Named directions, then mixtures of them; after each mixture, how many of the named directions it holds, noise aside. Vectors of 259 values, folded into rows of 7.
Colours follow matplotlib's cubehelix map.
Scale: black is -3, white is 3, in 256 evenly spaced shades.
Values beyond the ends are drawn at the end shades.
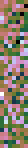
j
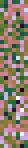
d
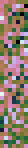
one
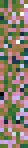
two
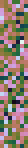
two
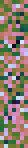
two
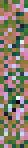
two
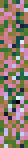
two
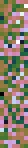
one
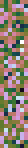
two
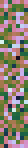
two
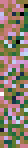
one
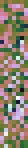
two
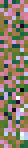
one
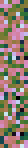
one
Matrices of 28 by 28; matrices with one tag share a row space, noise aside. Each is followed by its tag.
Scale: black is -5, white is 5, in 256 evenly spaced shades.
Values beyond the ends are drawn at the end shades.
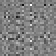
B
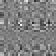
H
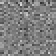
H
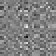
H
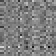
H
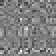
H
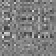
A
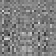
A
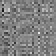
A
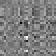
H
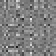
B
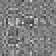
B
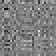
A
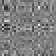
A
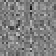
B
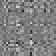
B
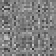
A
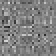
A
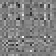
B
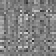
H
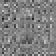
A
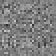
A
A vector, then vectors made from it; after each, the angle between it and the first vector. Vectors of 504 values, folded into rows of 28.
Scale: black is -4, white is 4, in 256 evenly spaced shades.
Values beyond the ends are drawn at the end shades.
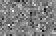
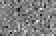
orthogonal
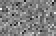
orthogonal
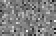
orthogonal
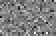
orthogonal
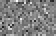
partly opposed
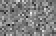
nearly opposite
